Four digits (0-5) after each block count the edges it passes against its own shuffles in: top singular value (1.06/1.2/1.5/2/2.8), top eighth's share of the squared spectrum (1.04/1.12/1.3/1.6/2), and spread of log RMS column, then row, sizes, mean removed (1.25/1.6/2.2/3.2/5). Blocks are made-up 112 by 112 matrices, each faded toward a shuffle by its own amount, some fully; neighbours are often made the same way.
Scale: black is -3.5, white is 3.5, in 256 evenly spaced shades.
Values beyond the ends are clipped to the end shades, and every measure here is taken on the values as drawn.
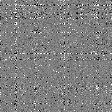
2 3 3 3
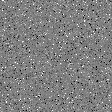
0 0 0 0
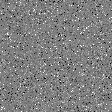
0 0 0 0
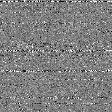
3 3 0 4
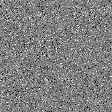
0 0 0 1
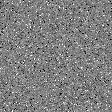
0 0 0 0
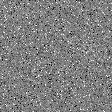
0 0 0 0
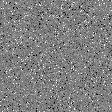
2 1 0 0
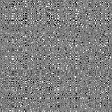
5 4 3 3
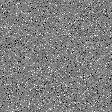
0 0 0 0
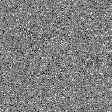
3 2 1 1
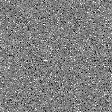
3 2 1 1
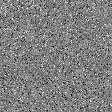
2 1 0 0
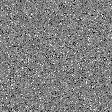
2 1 0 0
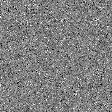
0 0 1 0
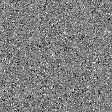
0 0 1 0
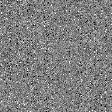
1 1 3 0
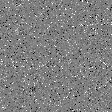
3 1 0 0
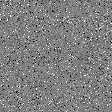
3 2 1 0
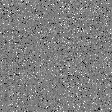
3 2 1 0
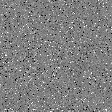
3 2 0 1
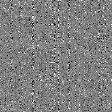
2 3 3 2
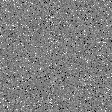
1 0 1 0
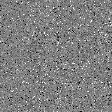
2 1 2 1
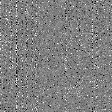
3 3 3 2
